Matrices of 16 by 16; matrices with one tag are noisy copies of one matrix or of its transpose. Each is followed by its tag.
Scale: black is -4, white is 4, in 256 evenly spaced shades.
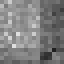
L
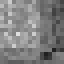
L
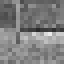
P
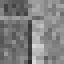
P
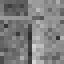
P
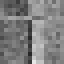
P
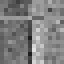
P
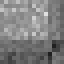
L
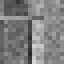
P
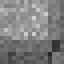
L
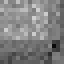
L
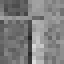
P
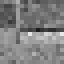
P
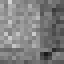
L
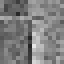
P
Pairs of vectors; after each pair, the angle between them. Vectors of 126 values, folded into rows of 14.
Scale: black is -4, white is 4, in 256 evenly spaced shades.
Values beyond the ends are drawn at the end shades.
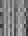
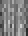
nearly parallel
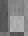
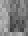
nearly opposite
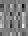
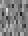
partly opposed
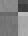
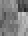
nearly parallel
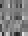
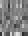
nearly opposite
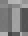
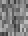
partly opposed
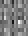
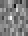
orthogonal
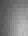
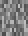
orthogonal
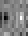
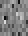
partly aligned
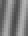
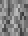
partly opposed
